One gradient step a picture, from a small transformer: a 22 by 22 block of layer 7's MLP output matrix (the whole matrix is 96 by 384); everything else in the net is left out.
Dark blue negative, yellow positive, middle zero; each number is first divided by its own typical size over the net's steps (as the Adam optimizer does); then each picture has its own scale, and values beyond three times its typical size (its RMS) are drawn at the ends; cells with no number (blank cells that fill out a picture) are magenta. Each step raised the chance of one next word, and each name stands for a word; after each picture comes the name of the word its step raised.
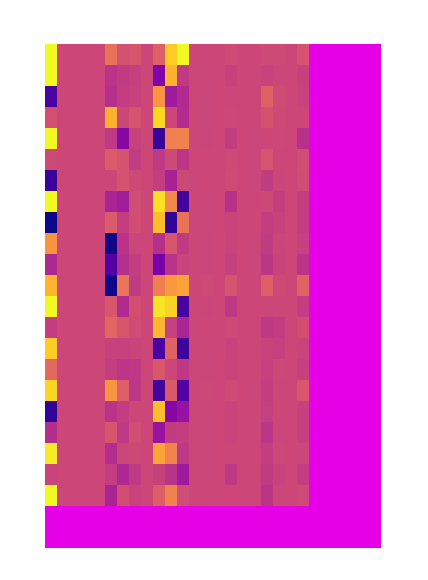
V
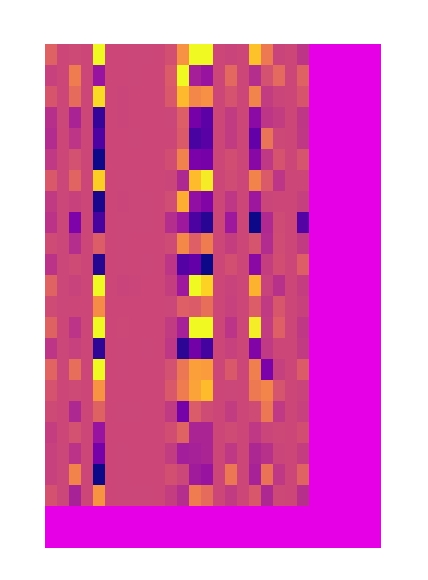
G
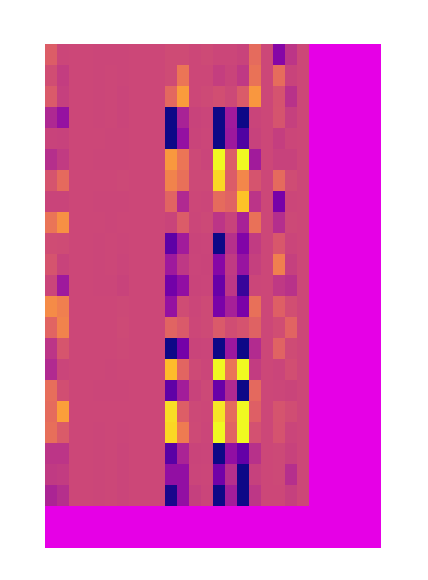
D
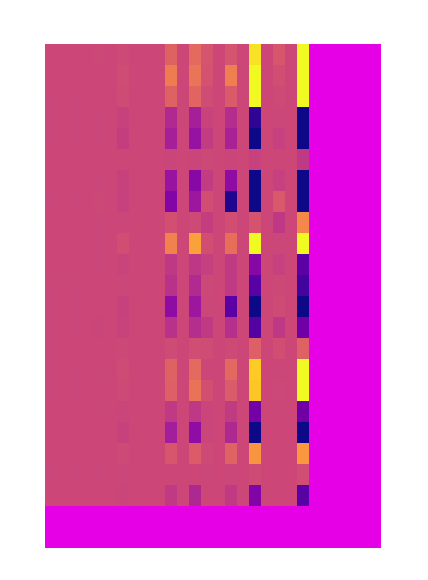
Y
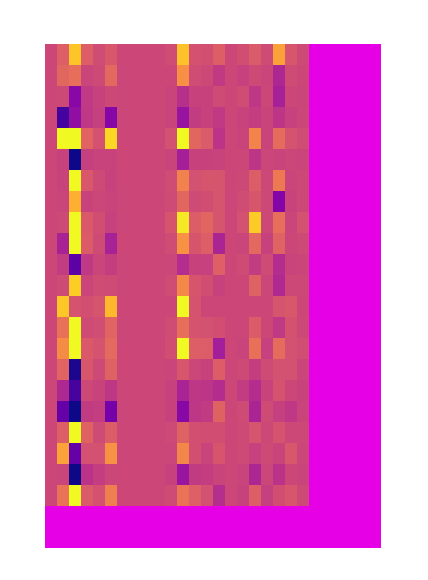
V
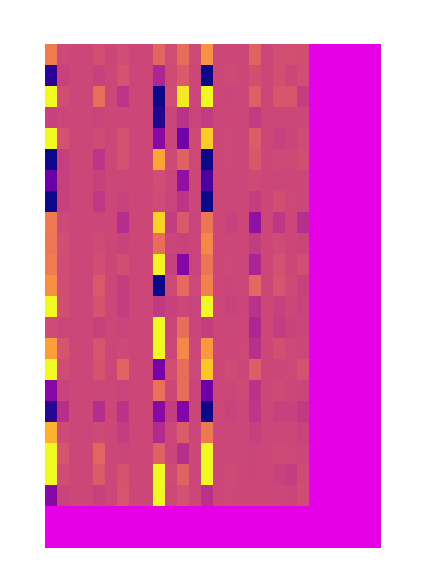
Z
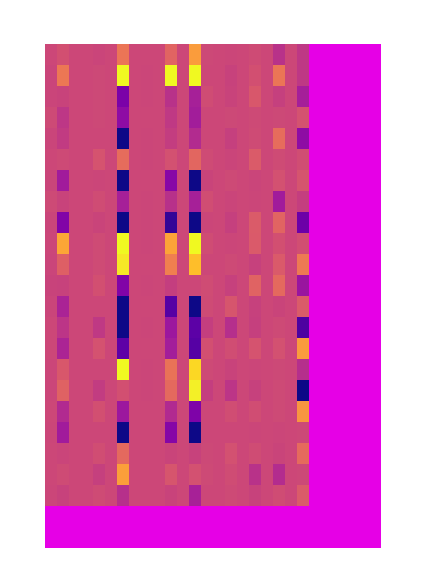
Y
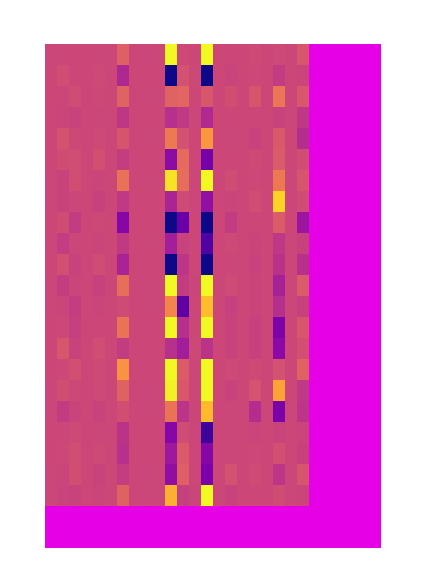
G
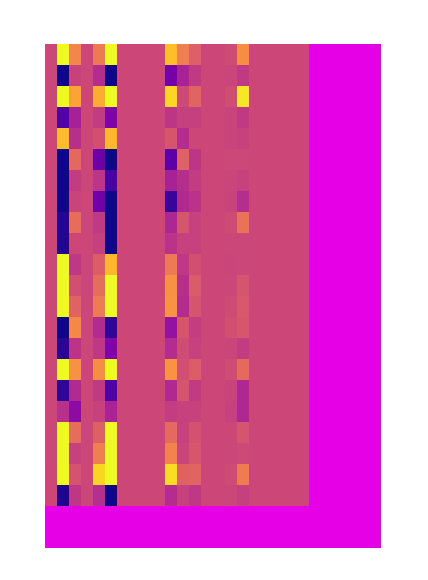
Z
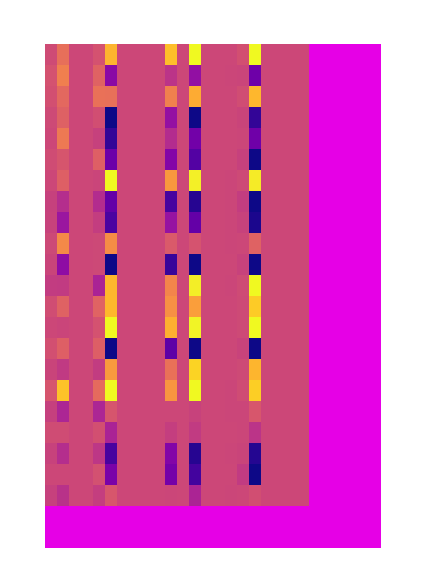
G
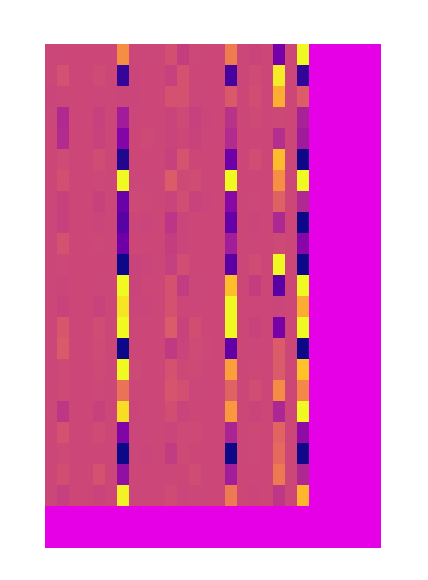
G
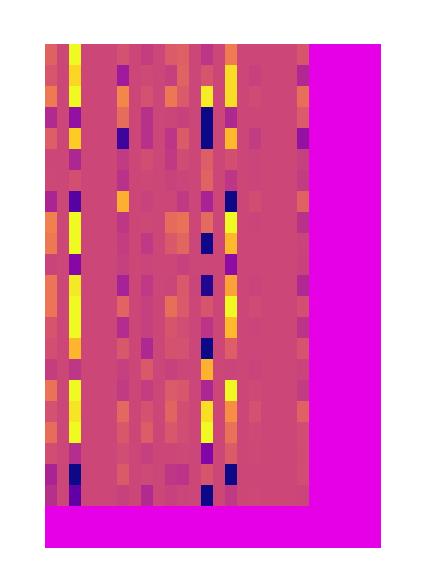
D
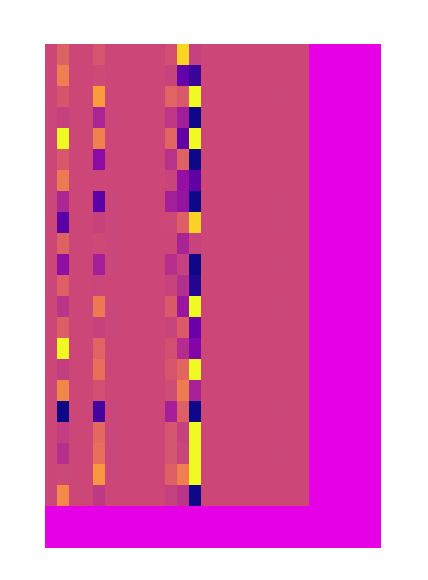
Z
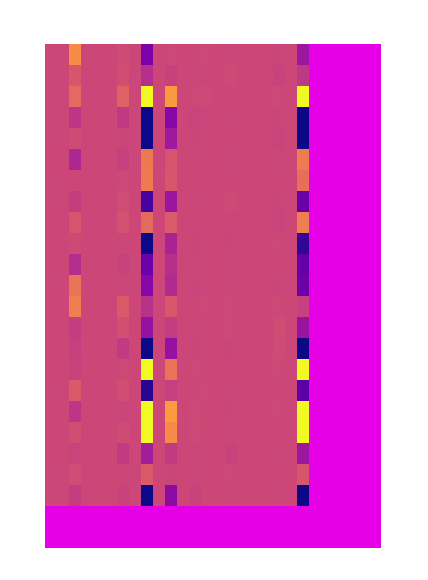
D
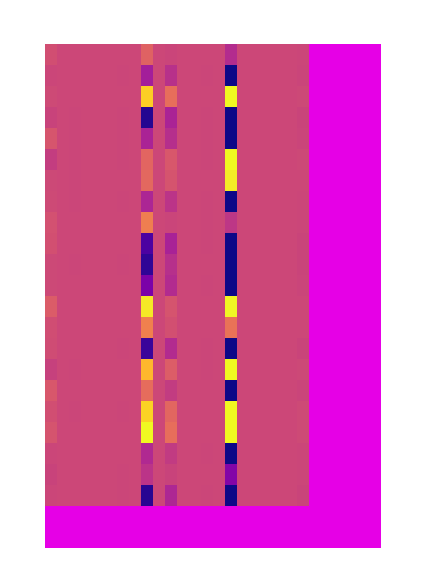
D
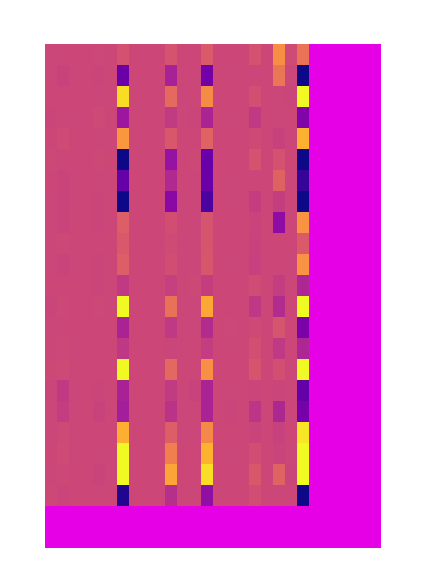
Z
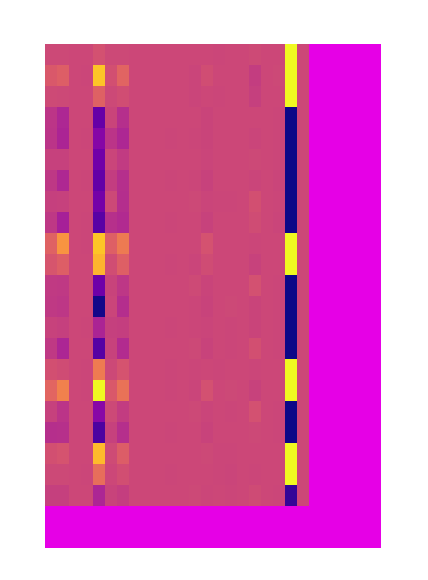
Y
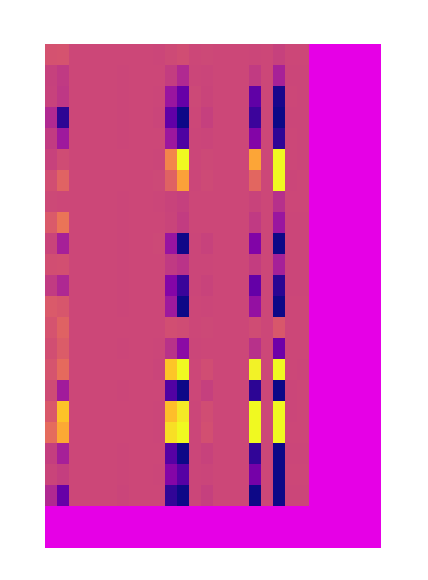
D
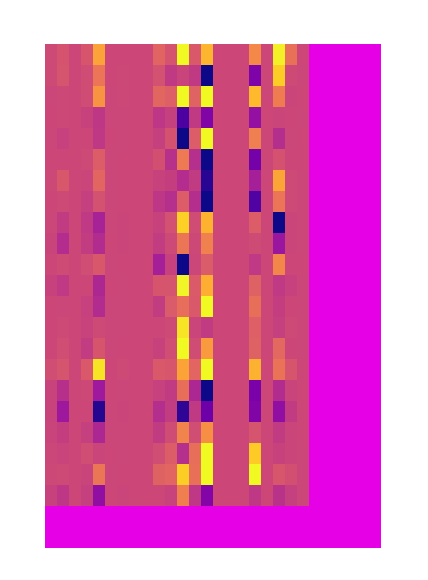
Z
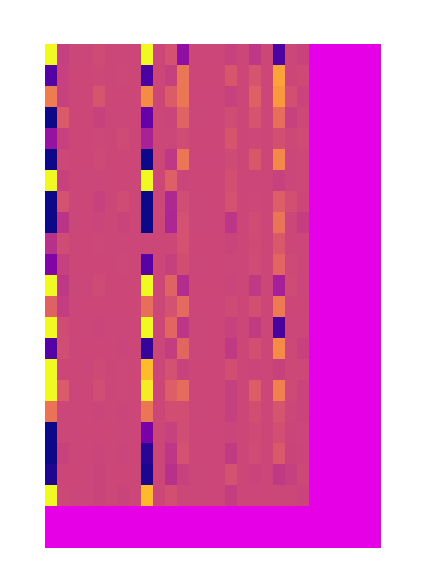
G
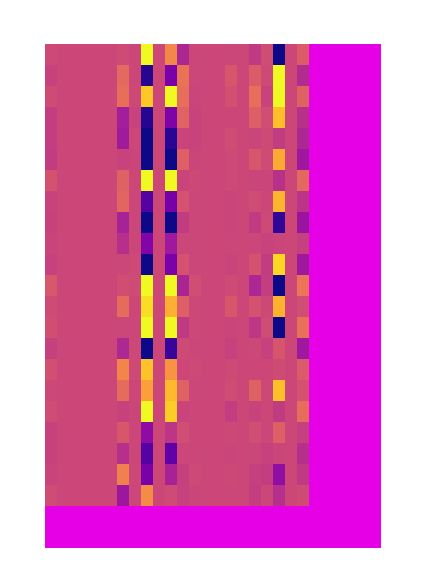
G
